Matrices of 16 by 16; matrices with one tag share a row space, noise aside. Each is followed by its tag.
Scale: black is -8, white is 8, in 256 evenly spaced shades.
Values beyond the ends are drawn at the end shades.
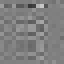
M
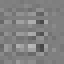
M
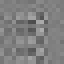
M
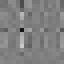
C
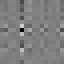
C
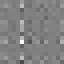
C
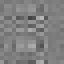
M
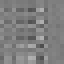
M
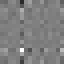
C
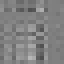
M
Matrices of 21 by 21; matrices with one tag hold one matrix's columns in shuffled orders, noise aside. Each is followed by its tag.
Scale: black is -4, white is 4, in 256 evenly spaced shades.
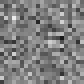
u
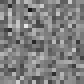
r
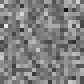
r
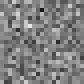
r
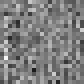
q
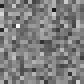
r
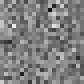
r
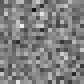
r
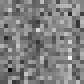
q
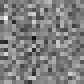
u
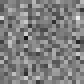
u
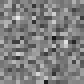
u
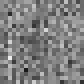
q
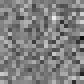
u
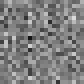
u
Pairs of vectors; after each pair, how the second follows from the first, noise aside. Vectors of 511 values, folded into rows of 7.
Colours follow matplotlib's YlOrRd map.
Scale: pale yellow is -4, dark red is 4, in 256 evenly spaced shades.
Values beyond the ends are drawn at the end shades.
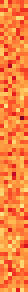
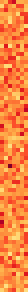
wrapped around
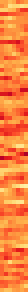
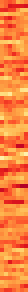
negated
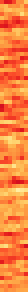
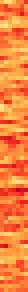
negated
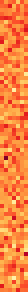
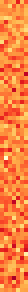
negated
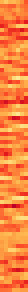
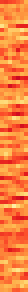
negated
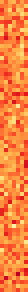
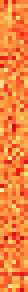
wrapped around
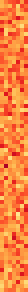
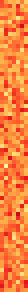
negated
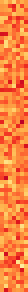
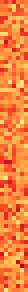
negated
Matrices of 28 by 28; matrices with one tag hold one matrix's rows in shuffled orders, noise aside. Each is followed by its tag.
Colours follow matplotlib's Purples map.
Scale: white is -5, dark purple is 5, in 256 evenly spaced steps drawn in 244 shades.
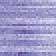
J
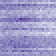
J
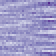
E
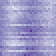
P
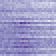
J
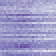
J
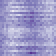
P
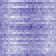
P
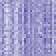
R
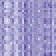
R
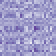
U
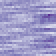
E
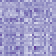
U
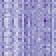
R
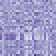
U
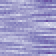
E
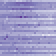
J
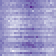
P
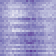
P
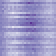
P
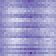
P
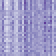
R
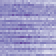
J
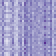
R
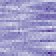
E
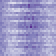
P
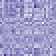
U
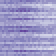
J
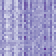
R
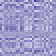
U
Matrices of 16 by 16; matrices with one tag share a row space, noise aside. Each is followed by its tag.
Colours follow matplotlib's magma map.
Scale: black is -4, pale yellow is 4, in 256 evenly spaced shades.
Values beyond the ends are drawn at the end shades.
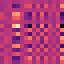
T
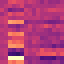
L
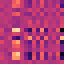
T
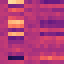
L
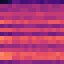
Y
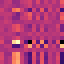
T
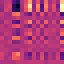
T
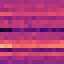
Y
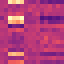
L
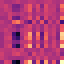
T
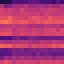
Y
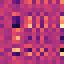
T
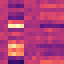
L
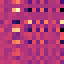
T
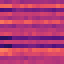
Y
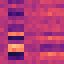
L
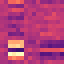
L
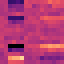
L
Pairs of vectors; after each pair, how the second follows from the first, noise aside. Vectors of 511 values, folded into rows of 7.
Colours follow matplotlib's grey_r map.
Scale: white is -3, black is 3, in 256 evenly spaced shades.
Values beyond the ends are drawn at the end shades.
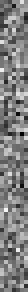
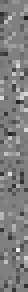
partly zeroed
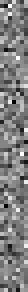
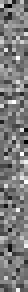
sign-scrambled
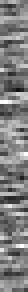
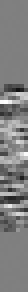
partly zeroed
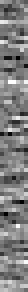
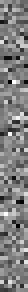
sign-scrambled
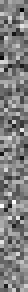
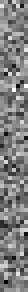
reversed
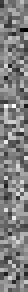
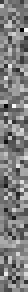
sign-scrambled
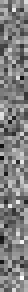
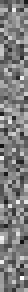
sign-scrambled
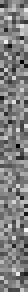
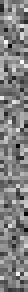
sign-scrambled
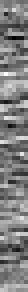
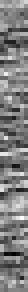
reversed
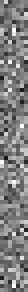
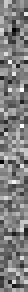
sign-scrambled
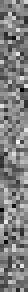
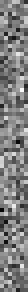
sign-scrambled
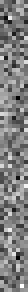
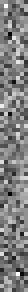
reversed
